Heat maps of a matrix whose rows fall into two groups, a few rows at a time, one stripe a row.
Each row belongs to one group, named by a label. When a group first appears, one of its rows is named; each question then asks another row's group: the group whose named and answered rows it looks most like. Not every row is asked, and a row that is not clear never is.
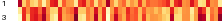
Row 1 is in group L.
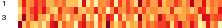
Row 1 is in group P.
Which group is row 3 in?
P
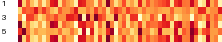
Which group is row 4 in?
L
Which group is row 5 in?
P
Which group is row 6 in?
L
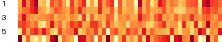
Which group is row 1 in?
P
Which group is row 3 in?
P
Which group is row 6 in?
L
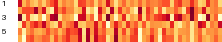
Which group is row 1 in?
L
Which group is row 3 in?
L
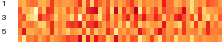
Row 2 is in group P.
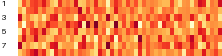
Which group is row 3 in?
L
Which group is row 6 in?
P
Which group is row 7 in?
L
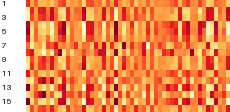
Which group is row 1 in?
L
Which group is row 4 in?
L
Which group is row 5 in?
L
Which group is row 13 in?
L
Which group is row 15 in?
L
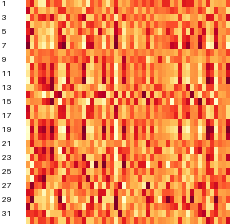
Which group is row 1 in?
P
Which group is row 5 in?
P
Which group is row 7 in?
L
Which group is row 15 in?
P
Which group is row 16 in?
L
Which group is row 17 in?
L
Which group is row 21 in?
P
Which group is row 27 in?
P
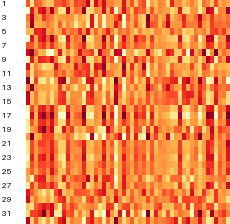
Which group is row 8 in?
P
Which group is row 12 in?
L
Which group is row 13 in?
P
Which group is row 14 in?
L
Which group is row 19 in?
P
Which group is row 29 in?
L
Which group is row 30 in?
P
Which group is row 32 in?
L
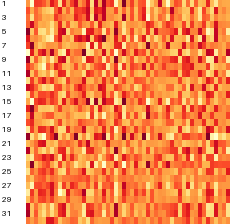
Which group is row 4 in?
P
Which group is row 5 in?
L
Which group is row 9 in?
L
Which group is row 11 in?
L
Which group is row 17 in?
P
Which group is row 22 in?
L
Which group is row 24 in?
P
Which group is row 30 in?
L
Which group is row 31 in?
L
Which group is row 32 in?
P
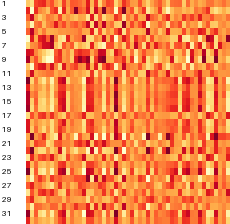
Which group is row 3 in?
P
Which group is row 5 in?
P
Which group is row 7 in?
P
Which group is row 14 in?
L
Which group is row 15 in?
L
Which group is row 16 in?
L
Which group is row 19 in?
L
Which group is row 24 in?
L
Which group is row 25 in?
L
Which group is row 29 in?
P
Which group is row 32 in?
L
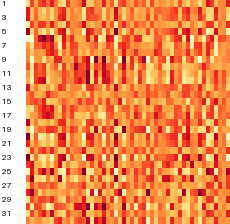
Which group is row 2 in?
L
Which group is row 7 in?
P
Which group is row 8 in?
P
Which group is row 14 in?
P
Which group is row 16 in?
P
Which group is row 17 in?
P
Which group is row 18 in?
L
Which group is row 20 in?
L
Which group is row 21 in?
L
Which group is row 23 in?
L
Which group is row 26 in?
P
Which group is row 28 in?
P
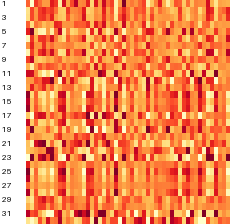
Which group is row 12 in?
P
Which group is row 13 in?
P
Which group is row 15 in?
L
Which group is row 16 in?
L
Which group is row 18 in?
L
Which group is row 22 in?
P
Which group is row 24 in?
L
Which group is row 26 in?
L
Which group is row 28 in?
L
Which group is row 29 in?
P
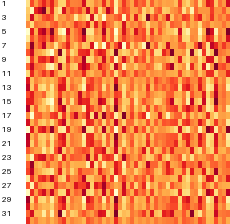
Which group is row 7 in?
P
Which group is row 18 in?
L
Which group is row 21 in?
L
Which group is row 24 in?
P
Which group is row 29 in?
L
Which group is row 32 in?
L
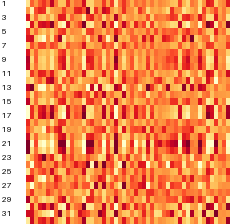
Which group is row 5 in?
L
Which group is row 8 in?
L
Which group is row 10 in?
L
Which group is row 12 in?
P
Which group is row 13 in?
P
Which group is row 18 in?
L
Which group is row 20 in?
L
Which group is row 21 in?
L
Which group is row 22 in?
L
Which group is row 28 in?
P
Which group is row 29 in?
L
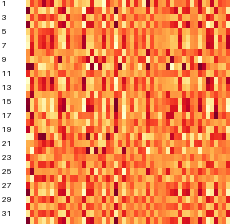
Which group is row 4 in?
L
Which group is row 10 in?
P
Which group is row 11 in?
L
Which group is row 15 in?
L
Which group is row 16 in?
L
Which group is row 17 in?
P
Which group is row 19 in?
L
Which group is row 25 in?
P
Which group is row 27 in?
L
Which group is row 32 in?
L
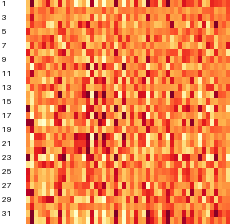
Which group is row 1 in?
P
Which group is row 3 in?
P
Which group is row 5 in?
L
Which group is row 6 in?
P
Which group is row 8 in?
L
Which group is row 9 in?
P
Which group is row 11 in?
P
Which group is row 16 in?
L
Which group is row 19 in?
P
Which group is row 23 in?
L
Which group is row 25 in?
L
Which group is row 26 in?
L
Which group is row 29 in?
P
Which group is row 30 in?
P
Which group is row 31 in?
P
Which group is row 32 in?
P
